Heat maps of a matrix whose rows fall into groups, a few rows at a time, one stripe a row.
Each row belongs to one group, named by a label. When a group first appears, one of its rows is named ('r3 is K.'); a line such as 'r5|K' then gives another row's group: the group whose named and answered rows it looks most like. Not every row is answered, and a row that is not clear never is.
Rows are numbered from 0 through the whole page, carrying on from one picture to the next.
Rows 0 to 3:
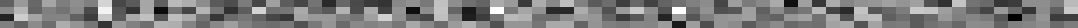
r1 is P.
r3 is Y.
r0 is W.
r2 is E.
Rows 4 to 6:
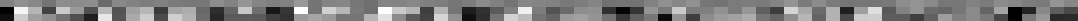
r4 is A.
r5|E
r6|E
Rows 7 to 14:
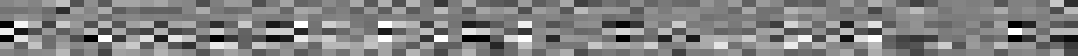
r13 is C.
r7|Y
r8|P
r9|A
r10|E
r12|E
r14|Y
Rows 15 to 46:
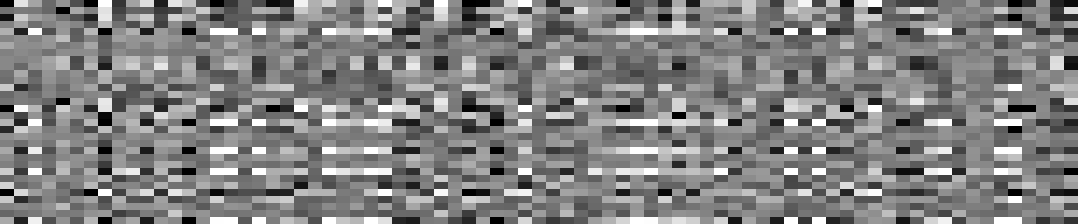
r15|E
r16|P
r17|E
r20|Y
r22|A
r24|Y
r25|W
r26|W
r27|A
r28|W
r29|P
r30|E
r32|C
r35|Y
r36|C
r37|A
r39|C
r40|W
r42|E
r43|A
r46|C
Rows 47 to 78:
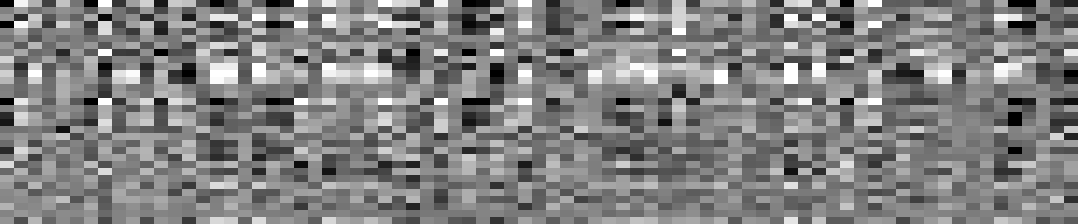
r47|E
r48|P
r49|C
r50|E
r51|P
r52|W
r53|C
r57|C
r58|C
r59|Y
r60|Y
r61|E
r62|P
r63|E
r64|E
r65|P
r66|Y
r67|W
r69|W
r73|C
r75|Y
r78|C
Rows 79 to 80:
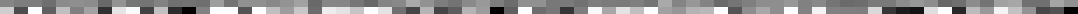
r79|A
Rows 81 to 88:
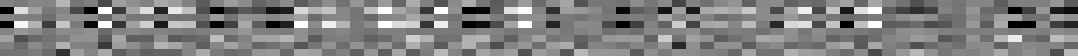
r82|E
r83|A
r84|E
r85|A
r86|A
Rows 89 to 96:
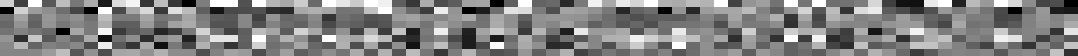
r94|C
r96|Y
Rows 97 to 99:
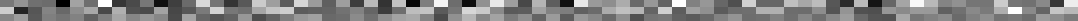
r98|A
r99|W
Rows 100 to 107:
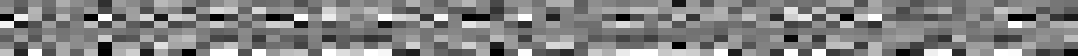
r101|C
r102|E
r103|A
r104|W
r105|W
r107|C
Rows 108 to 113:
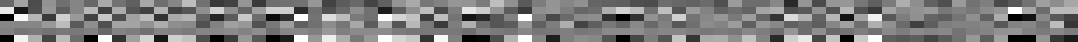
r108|W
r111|Y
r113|E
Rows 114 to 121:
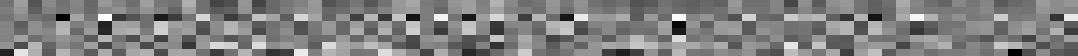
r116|P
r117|Y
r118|Y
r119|P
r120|C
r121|E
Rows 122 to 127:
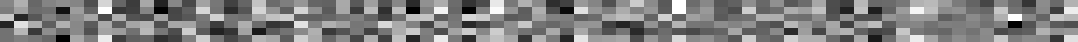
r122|P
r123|P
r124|A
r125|E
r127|P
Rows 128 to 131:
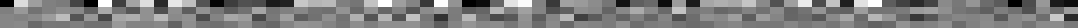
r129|P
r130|Y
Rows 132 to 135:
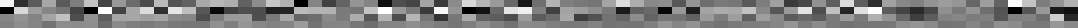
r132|A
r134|Y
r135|A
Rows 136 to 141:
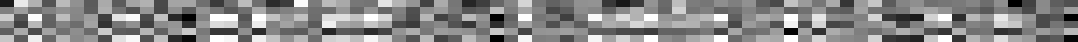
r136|E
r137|P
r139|C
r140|W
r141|C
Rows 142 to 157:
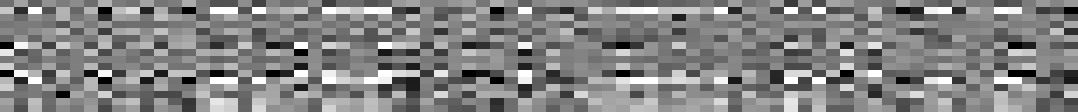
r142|W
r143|C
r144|Y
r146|Y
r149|A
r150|W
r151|A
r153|C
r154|A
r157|C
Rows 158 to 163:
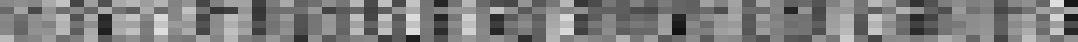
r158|Y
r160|Y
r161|Y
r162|Y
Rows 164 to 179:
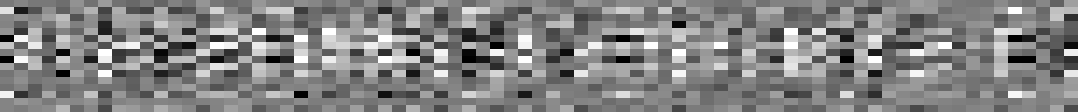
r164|P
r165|A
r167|Y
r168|C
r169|E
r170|C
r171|P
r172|E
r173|C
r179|Y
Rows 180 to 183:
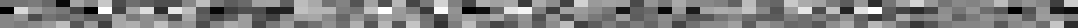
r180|P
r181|E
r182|W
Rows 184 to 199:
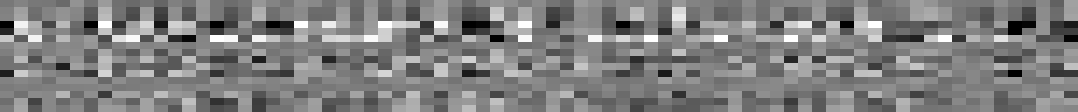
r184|P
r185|P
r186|P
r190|A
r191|P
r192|W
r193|P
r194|E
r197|Y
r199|W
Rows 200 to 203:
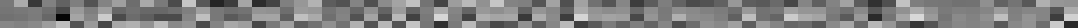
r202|P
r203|Y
